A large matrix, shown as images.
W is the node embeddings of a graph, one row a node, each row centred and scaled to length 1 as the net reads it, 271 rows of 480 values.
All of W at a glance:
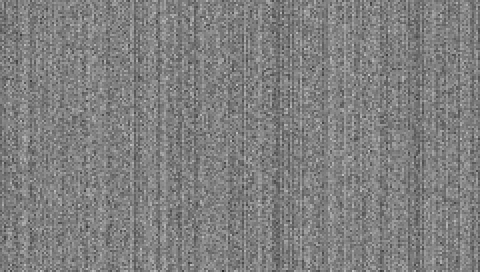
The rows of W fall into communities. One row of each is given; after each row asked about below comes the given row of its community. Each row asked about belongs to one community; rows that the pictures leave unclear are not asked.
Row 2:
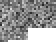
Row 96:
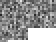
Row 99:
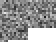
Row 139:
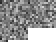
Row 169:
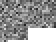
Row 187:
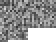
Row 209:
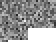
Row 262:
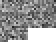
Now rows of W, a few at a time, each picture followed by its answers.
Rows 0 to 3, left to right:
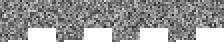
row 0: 99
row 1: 99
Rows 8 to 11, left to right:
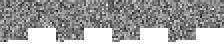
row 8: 169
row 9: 99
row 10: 209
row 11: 262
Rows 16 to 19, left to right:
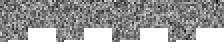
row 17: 209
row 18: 96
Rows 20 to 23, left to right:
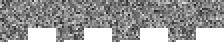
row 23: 209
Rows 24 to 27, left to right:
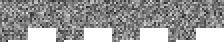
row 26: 187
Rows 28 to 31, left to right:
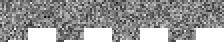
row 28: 262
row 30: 139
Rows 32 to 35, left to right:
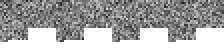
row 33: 139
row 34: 187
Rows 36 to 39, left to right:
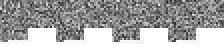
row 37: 139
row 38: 262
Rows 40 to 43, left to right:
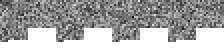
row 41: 139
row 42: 262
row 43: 187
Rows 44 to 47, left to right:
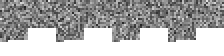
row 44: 99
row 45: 2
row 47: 187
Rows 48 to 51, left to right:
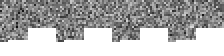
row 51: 96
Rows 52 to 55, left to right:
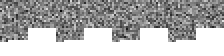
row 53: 99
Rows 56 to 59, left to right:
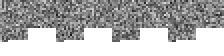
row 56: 262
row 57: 96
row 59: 139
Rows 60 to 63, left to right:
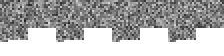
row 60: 139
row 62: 139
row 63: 262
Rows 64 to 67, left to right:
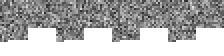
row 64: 139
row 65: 187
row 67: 139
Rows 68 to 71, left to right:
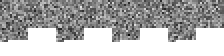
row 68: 139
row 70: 187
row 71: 139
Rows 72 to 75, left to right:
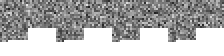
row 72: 99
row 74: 262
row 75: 187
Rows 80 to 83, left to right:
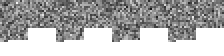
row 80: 99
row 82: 187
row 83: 99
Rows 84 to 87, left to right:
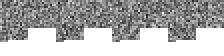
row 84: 187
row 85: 139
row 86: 96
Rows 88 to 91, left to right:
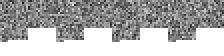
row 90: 96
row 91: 99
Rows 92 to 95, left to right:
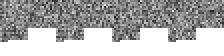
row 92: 2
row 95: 209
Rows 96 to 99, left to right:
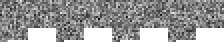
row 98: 262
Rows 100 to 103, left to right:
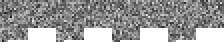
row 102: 99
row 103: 96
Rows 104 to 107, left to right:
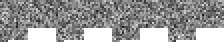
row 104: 96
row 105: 139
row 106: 96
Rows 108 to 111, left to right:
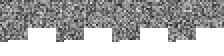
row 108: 2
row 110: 169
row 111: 139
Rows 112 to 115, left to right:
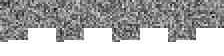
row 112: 187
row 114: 139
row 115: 262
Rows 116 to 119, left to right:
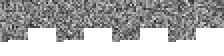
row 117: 262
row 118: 99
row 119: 96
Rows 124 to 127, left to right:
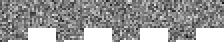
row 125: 99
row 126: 99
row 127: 187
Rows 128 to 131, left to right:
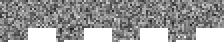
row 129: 209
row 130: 96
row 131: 139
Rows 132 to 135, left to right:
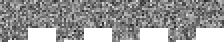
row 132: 262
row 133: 187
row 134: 187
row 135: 209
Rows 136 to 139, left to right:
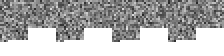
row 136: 139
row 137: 99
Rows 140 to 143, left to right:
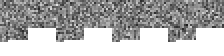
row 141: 139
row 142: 262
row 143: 96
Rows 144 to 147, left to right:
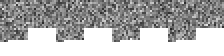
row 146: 262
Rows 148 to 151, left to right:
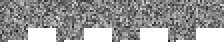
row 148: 139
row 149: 96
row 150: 187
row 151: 187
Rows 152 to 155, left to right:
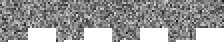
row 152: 209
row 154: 209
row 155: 262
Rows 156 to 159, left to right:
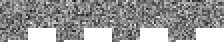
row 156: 139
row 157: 2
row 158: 2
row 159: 139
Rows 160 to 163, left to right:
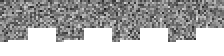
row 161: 96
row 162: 187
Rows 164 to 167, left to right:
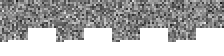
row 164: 187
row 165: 187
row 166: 139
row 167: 99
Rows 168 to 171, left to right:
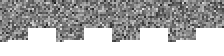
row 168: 187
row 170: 262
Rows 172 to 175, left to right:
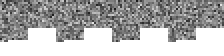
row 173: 2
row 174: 169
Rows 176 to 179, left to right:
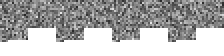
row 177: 209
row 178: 262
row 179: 99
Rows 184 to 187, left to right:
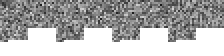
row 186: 262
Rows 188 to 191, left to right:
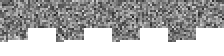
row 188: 187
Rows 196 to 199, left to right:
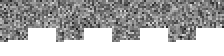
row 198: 187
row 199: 209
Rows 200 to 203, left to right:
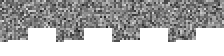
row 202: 262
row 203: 96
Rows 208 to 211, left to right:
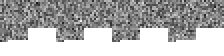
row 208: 169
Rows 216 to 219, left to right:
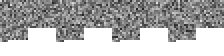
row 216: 262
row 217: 99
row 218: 209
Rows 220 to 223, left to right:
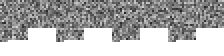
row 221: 187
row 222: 99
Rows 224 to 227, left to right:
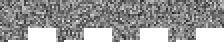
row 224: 2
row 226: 262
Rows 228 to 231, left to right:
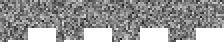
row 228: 99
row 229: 187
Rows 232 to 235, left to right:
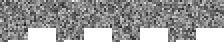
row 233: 96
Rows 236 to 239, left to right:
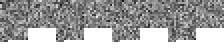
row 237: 96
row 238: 262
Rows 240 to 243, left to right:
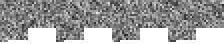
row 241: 2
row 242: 99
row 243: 2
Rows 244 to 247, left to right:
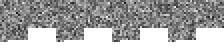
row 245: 209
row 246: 262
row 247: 169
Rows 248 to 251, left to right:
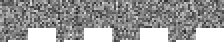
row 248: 187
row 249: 169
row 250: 262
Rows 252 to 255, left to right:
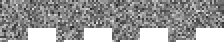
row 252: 209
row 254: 99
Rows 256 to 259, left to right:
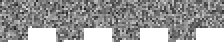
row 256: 209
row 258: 209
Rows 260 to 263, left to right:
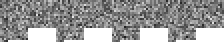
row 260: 209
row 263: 96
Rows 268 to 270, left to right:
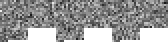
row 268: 2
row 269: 139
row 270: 262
